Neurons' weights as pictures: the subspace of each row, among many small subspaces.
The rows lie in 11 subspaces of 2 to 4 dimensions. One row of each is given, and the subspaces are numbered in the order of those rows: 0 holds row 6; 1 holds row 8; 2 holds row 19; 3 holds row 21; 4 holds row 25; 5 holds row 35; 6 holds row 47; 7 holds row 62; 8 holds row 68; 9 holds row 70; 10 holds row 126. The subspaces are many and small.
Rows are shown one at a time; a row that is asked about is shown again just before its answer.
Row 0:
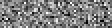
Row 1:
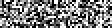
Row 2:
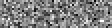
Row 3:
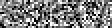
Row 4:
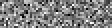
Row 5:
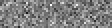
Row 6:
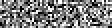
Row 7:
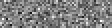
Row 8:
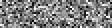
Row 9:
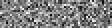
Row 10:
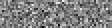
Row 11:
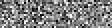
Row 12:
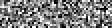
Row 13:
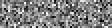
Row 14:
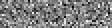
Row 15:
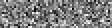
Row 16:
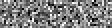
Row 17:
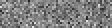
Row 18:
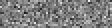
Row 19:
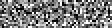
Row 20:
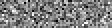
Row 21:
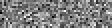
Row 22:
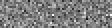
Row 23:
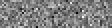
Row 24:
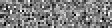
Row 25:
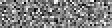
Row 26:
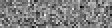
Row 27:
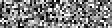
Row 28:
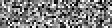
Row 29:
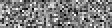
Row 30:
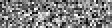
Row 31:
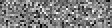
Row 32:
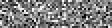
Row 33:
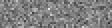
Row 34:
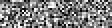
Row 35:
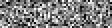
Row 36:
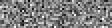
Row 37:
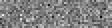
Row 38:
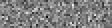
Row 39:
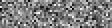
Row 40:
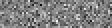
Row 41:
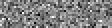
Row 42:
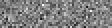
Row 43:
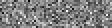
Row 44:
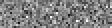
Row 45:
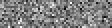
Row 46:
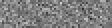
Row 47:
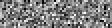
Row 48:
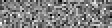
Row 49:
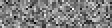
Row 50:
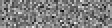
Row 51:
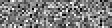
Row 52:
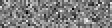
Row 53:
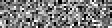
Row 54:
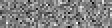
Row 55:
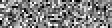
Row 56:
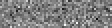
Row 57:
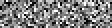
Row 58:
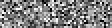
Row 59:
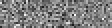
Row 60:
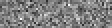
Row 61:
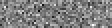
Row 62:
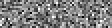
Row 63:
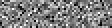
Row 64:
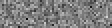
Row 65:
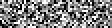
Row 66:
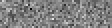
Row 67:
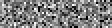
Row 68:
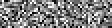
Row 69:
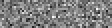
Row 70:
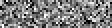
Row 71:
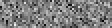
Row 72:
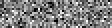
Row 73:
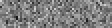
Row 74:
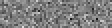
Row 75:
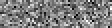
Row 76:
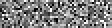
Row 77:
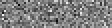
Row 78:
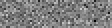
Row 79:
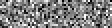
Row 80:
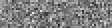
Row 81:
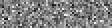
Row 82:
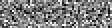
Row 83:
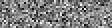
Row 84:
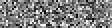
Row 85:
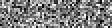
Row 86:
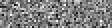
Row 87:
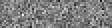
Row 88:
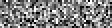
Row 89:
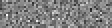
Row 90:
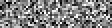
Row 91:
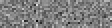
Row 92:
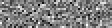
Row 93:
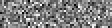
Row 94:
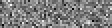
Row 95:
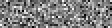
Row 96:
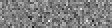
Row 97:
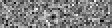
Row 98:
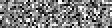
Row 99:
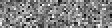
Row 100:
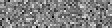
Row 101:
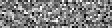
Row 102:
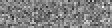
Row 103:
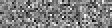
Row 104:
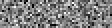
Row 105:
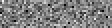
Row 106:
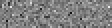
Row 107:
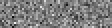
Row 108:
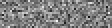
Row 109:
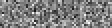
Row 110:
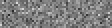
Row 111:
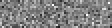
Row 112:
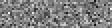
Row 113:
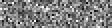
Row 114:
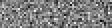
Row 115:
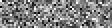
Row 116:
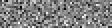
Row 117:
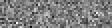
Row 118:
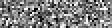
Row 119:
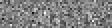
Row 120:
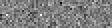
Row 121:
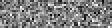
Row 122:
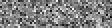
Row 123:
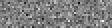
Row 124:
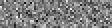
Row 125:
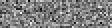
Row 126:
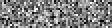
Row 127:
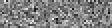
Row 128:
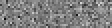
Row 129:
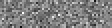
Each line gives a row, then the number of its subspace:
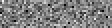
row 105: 4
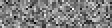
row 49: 9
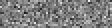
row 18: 5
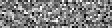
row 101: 6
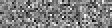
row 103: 0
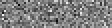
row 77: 4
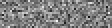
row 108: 4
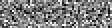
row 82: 2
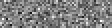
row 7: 7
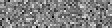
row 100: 7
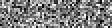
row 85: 10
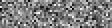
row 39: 1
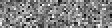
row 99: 0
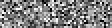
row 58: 4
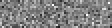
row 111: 0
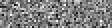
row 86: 4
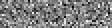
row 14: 2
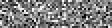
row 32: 6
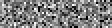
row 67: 9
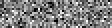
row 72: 8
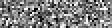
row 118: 5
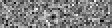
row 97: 10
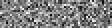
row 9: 0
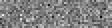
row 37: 0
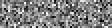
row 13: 9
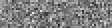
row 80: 3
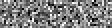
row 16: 0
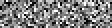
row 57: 9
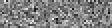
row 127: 10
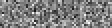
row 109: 10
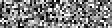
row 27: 6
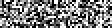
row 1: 10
